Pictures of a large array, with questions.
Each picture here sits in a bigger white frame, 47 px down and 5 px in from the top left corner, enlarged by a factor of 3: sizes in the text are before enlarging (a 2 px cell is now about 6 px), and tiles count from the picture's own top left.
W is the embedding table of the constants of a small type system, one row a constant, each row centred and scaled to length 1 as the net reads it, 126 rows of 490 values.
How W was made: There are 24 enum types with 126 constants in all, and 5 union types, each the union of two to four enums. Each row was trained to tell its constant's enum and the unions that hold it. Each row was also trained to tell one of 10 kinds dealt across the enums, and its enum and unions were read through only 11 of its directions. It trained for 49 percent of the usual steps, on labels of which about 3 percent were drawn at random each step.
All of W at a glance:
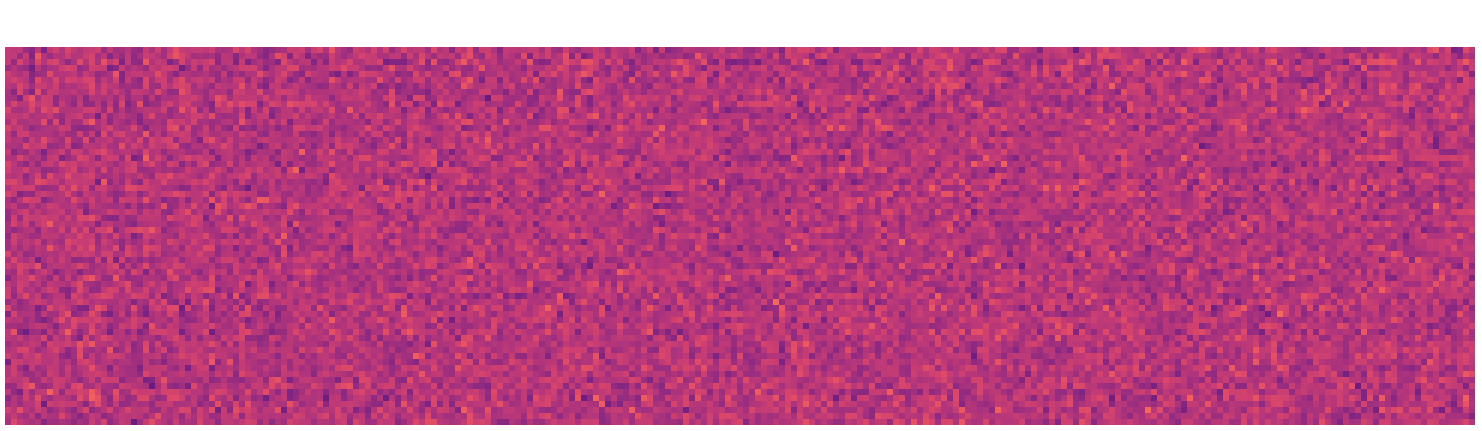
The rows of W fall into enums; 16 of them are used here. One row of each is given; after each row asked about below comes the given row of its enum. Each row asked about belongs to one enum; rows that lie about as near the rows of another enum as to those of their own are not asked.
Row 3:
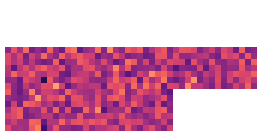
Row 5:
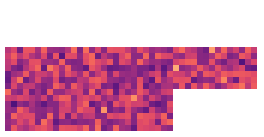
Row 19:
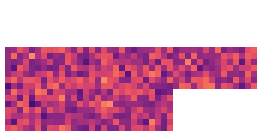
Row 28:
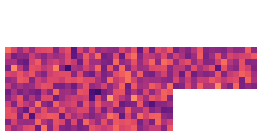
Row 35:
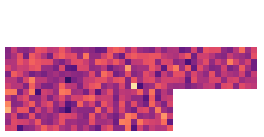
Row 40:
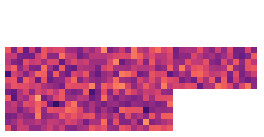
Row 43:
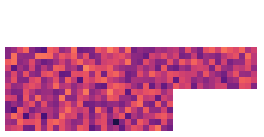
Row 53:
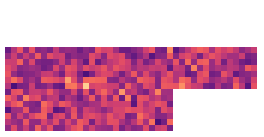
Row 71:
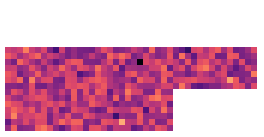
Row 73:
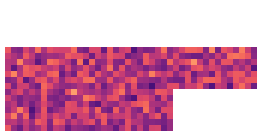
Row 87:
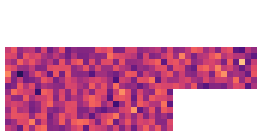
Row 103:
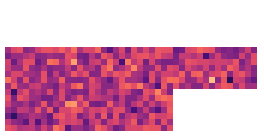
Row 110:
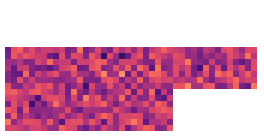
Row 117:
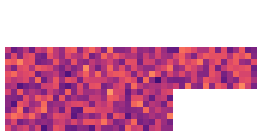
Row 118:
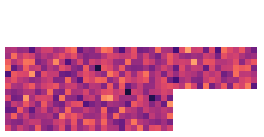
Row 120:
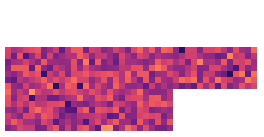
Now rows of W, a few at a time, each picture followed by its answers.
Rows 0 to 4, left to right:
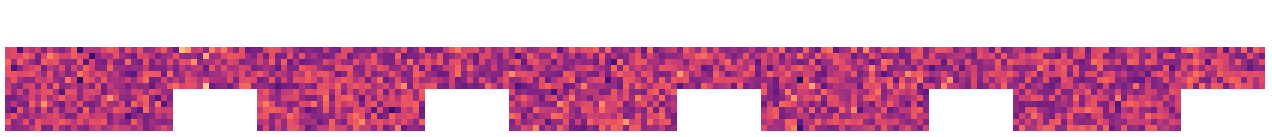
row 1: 120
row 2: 117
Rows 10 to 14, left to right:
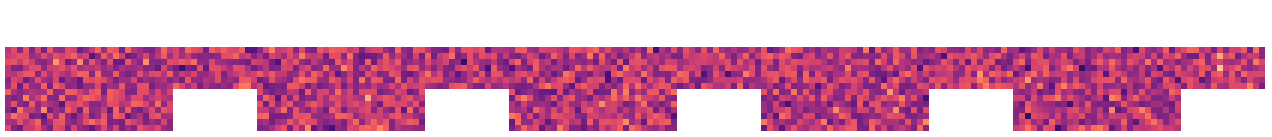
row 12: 117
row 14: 118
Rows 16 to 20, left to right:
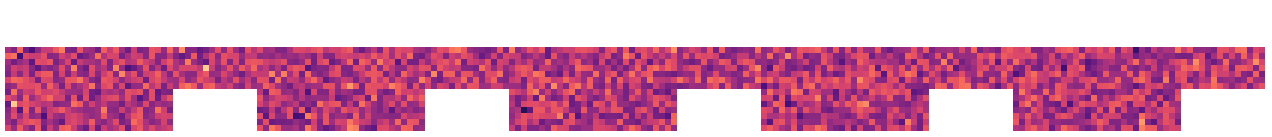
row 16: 40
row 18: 19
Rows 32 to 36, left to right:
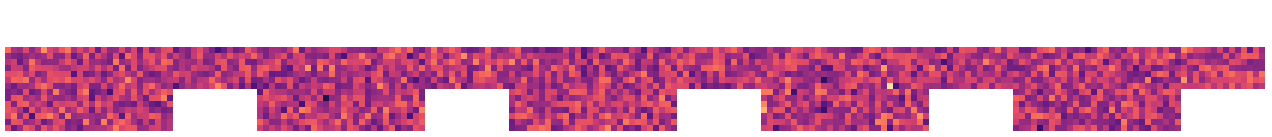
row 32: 28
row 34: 5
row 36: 73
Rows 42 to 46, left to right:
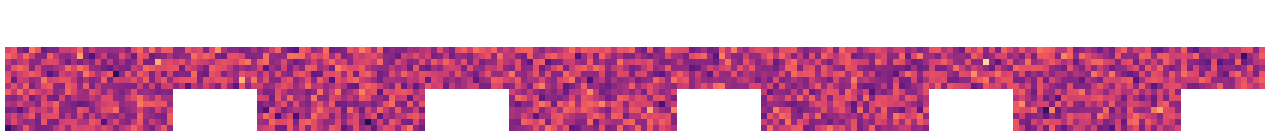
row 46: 110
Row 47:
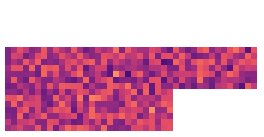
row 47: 43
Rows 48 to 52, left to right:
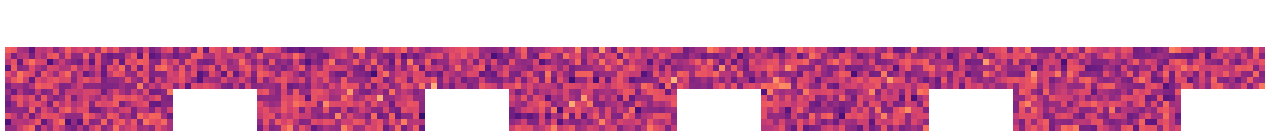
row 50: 43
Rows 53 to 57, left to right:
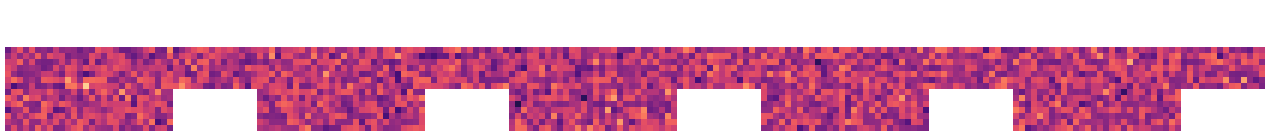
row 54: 71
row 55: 118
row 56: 120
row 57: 19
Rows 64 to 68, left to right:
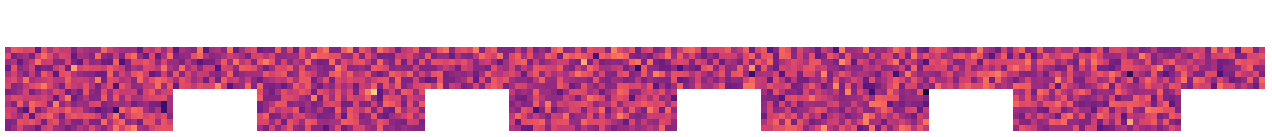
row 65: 120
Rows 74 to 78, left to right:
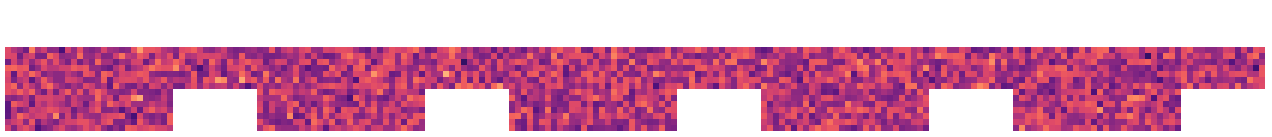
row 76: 73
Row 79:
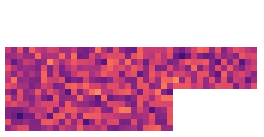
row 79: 53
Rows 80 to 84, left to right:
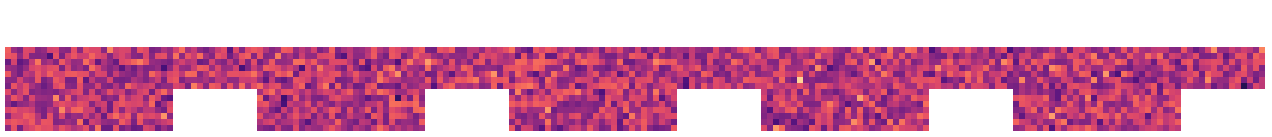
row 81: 73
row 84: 43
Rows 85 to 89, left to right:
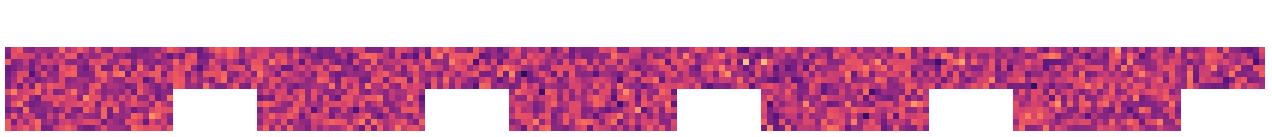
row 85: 5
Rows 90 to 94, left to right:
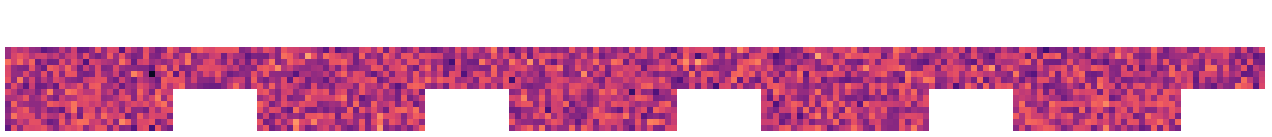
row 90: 5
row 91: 110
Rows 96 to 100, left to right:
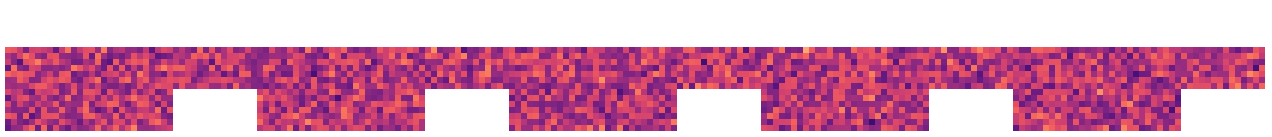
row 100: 71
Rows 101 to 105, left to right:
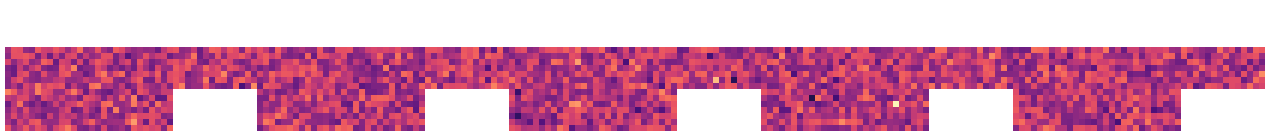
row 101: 5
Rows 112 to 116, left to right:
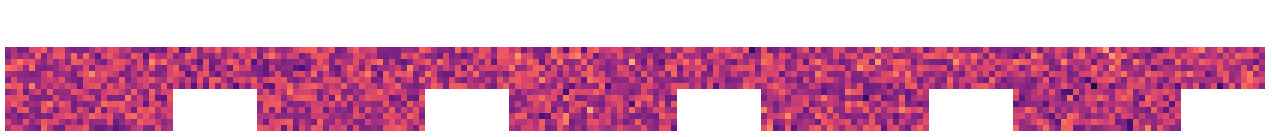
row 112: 53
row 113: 43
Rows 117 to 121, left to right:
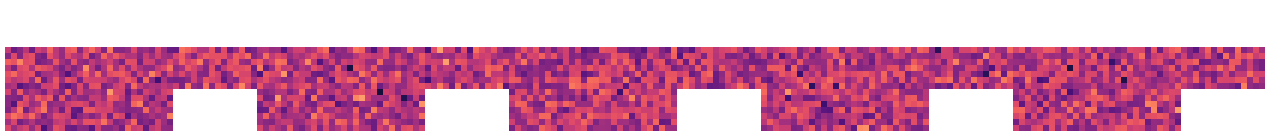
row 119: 53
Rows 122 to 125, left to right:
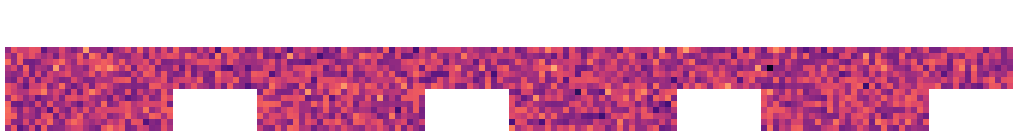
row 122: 110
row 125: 120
